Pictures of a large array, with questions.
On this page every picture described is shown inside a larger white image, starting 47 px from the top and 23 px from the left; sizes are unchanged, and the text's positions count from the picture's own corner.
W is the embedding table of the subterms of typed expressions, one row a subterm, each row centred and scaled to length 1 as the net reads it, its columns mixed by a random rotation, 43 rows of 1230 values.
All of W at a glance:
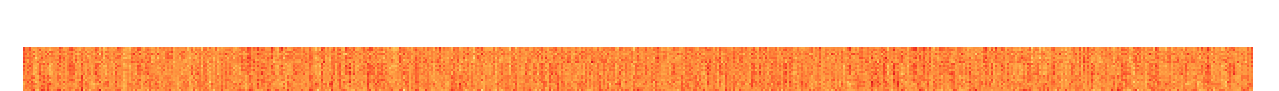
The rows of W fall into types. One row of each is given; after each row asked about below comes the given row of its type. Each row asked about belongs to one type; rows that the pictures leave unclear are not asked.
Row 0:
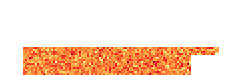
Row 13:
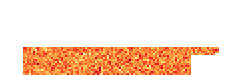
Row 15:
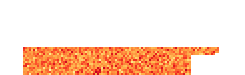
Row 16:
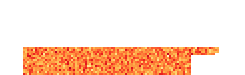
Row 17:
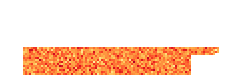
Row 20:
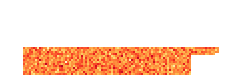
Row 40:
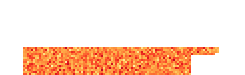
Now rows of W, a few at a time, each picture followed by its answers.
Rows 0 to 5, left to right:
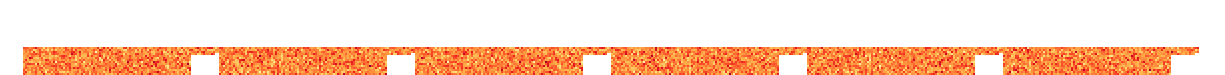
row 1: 0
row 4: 0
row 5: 20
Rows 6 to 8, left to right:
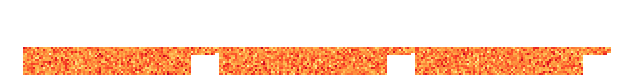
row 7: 40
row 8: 0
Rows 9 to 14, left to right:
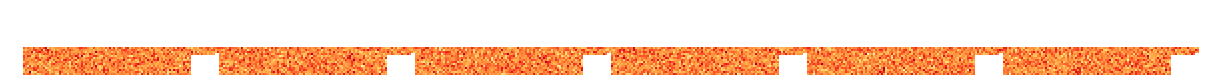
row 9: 20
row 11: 0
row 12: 16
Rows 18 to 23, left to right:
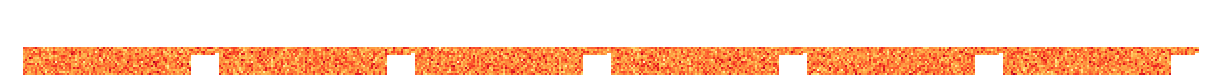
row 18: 0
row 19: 16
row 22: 13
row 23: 16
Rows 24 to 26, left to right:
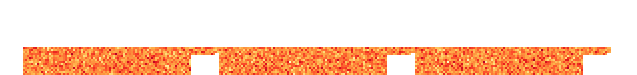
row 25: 17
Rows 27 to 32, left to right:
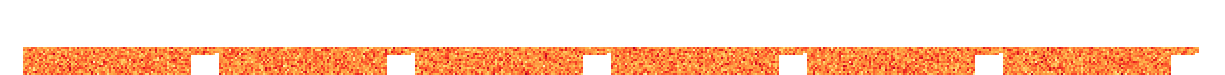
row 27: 17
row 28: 16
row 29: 40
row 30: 16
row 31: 20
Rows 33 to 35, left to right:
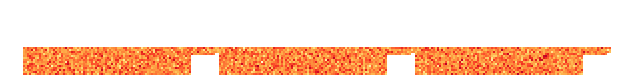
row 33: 40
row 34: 20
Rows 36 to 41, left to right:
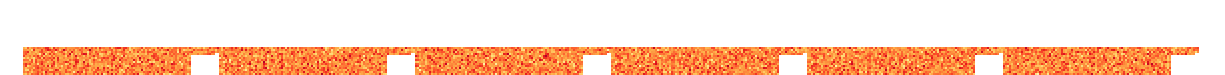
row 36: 15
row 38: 15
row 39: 40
